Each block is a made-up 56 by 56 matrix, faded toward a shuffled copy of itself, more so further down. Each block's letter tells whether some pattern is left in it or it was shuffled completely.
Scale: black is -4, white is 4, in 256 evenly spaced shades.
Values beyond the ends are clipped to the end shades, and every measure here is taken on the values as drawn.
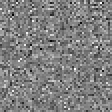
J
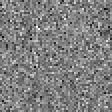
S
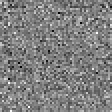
J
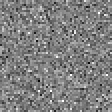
S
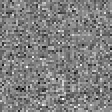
J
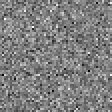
J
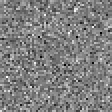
S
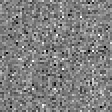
J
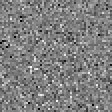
S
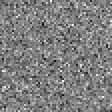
S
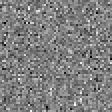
J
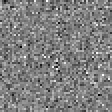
J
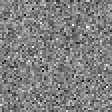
S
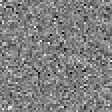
J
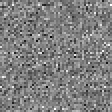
J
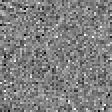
J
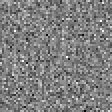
S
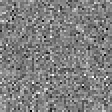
J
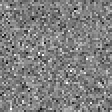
S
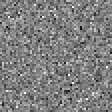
S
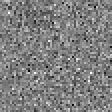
J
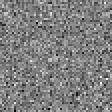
J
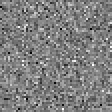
J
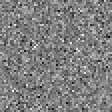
S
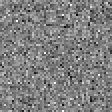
J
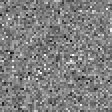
S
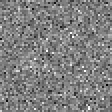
S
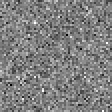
S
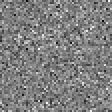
S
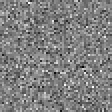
J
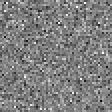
S
